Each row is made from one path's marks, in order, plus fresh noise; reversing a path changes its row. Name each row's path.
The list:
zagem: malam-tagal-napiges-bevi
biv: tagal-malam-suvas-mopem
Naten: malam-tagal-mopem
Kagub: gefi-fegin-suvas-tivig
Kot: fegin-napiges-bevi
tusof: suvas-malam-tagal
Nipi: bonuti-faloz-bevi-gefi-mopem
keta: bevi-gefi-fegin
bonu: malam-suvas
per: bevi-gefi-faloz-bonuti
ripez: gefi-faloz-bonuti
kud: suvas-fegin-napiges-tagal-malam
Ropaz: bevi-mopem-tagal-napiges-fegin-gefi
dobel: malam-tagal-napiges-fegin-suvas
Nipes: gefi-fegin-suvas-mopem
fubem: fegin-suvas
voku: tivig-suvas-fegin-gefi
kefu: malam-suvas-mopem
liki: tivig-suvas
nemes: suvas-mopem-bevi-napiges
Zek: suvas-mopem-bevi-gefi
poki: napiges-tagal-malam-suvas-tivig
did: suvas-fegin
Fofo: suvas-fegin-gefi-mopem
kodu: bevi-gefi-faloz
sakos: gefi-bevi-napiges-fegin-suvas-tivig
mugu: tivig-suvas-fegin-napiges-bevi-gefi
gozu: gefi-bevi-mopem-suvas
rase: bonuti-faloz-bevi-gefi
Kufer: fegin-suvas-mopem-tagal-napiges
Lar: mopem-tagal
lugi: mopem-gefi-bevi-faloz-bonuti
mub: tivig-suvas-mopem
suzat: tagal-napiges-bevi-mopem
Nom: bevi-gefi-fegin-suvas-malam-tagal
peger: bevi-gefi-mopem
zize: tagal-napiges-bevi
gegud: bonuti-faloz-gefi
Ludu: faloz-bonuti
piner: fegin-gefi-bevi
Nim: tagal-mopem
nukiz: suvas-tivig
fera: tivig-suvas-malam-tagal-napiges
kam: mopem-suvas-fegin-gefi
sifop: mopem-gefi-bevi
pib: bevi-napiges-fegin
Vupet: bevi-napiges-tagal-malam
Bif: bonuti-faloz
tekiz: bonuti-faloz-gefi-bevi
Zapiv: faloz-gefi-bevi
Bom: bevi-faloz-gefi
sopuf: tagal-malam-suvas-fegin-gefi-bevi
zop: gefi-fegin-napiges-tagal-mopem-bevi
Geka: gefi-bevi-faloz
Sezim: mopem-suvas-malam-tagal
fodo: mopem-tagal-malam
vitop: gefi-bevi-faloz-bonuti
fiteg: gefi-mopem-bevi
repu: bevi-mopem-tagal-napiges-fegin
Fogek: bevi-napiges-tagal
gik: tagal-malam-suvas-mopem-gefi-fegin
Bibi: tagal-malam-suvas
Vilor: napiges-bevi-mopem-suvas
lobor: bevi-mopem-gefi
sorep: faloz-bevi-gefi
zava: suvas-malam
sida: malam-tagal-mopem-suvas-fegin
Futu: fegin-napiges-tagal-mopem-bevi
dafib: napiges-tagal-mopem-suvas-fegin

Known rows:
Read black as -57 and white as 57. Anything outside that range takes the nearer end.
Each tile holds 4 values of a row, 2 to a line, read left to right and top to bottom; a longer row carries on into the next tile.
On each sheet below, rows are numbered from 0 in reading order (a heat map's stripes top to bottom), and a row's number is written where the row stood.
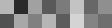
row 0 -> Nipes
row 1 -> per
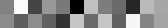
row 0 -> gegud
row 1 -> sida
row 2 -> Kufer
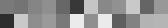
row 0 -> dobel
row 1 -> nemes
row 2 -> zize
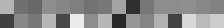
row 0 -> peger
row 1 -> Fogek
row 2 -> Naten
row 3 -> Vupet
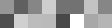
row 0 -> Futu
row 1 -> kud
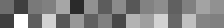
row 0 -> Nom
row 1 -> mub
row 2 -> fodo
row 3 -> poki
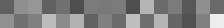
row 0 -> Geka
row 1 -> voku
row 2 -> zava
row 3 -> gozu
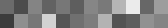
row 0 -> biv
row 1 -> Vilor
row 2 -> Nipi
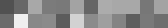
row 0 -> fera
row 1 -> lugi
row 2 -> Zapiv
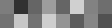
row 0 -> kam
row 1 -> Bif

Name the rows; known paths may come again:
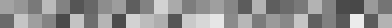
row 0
Kot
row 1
Lar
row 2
Futu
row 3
zop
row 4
Kagub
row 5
nukiz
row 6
tusof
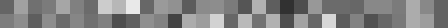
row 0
kodu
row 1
piner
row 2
Nipi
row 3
fodo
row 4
zava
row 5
gik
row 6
fubem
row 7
ripez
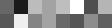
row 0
Kufer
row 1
tekiz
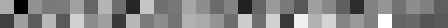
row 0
kefu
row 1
lugi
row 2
dafib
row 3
vitop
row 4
kam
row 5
repu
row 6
Zek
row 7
liki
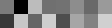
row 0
sida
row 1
sopuf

